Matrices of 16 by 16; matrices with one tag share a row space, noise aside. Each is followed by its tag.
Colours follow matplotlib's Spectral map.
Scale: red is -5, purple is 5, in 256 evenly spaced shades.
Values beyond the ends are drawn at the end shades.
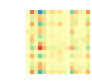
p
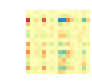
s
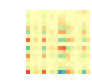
s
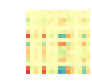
s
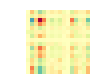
p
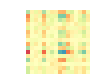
s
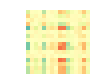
s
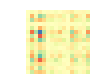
p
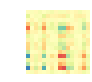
s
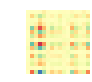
p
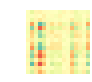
p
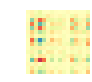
p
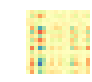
p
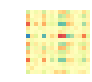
s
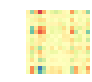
p
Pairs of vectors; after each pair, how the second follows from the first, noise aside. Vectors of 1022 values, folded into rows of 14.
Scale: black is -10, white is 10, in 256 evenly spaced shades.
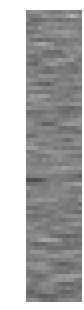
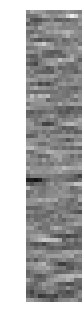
scaled up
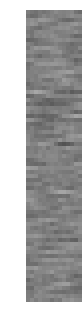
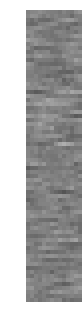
negated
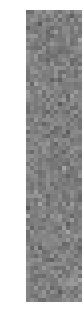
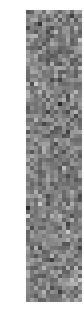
scaled up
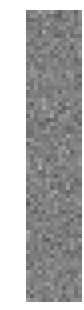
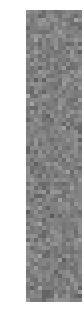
shuffled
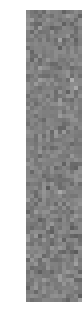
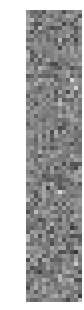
scaled up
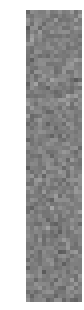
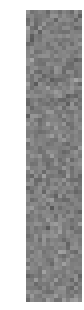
negated
